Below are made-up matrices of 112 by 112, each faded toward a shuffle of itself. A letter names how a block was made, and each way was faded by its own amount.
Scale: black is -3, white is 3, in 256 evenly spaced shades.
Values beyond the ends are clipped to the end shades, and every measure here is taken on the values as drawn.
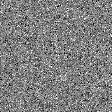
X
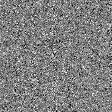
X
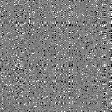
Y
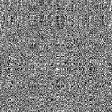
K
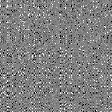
Y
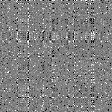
Y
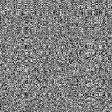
K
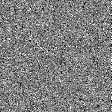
X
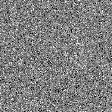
X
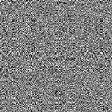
K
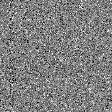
X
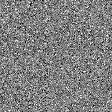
X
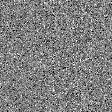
X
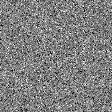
X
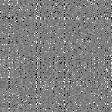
Y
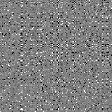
Y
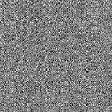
K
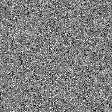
X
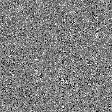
X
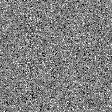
X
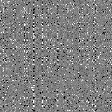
Y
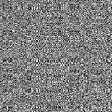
K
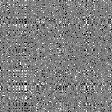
Y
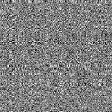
K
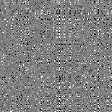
Y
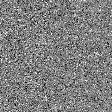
X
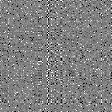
Y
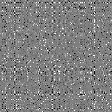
Y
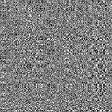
K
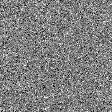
X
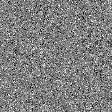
X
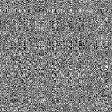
K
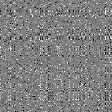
Y
